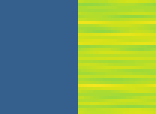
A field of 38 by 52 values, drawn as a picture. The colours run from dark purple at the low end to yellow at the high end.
It is made of 1 by 2 panels. Panel 1,1: low, flat. Panel 1,2: very high, streaked across, faint in contrast.
